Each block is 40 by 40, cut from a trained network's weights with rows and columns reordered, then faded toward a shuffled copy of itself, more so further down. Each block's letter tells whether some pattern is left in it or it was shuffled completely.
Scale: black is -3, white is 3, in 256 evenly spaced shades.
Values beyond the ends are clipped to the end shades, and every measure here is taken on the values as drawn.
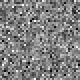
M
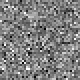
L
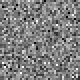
M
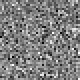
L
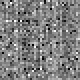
L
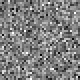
M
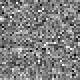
L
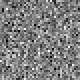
L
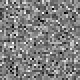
L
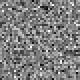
M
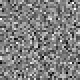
L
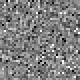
M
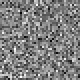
M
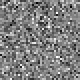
M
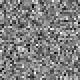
L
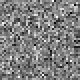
L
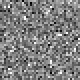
M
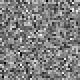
M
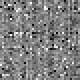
L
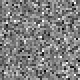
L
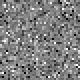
M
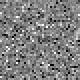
M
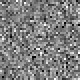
M
